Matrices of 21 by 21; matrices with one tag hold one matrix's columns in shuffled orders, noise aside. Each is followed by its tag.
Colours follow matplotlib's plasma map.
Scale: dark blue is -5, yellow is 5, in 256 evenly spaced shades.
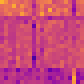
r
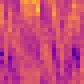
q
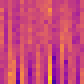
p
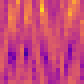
q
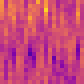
q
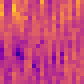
q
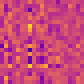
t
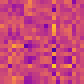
t
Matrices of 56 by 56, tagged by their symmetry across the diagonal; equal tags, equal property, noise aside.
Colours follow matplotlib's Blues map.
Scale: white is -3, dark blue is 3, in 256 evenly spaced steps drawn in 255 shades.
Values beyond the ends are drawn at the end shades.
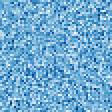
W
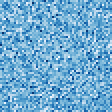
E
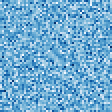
W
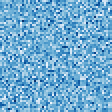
W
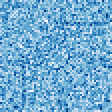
E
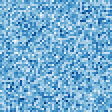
E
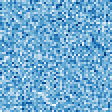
W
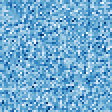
W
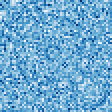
E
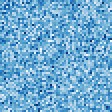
E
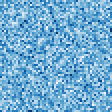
E
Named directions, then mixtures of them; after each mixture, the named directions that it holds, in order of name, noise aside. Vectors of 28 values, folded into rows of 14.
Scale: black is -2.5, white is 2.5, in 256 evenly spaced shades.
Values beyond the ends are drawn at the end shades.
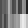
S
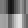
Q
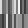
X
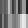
S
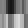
Q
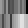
Q, S, X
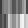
S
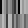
X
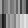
S, X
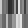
Q, X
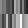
Q, S, X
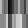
Q, X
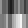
Q, S, X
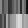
Q, S, X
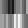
Q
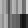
S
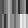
S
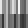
Q, S, X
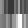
Q, S, X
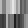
Q, X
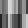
Q, S
